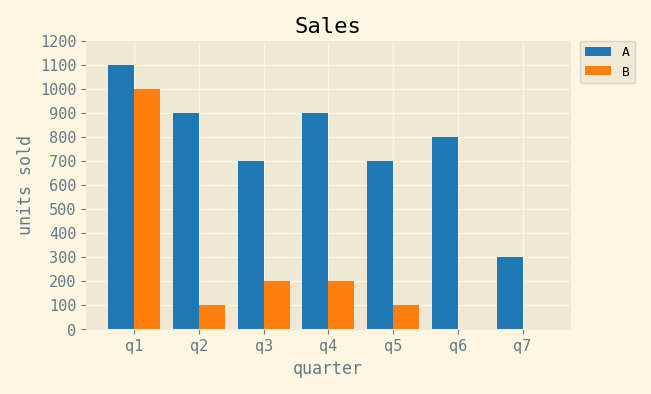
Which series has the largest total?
A
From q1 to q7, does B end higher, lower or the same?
lower
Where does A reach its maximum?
q1
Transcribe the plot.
Title: Sales
x-axis: quarter, ticks q1 q2 q3 q4 q5 q6 q7
y-axis: units sold, ticks 0 100 200 300 400 500 600 700 800 900 1000 1100 1200
Legend: A, B
Values:
A: 1100 900 700 900 700 800 300
B: 1000 100 200 200 100 0 0
